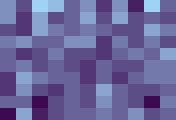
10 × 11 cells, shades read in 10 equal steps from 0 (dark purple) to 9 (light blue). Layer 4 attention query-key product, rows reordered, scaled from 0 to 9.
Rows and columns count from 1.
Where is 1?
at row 1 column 9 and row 10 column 3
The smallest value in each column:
0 2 0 2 3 2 2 2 1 0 3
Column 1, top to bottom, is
6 6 3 5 4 4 2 2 4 0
